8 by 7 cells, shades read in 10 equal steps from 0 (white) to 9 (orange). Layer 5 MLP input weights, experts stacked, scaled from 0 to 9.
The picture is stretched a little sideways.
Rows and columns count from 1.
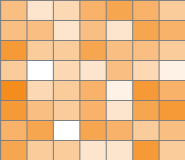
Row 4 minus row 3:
-4 -4 -1 -5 0 -2 -3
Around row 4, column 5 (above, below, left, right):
5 1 2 3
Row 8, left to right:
7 4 4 2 2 8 4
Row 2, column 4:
5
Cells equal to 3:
4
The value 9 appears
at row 5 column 1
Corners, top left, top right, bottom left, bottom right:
5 4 7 4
